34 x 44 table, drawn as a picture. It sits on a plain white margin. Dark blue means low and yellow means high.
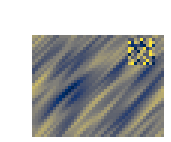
Slope: none. Roughest part: top right. Grain: diagonal, up to the right. Odd patch: rougher, in the top right.
